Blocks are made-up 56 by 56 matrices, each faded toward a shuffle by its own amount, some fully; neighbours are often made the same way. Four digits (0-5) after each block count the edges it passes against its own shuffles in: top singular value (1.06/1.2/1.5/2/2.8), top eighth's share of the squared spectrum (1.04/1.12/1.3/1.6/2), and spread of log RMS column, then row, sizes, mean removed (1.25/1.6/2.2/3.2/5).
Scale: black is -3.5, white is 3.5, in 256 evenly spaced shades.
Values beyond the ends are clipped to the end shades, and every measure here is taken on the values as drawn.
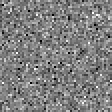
0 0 0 0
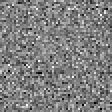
0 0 0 1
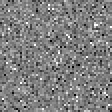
1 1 0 0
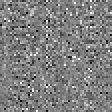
3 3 2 1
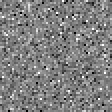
0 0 0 0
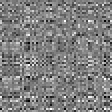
4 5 3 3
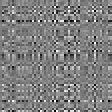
5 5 4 4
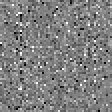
1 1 1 0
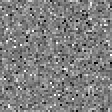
0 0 0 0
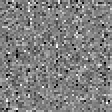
1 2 2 1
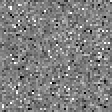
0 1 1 0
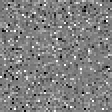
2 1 0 0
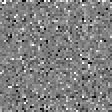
3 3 1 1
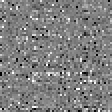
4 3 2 2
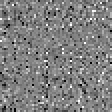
3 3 2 1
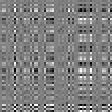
5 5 4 4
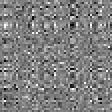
5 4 3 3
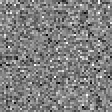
3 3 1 1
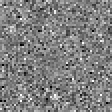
2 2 0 0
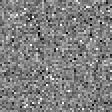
1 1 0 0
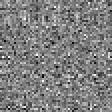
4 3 2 2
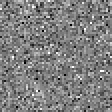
2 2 0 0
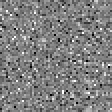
3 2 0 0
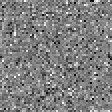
2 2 0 0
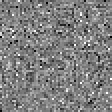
2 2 0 0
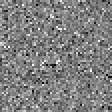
2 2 0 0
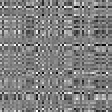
5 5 4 4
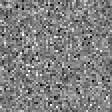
2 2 0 0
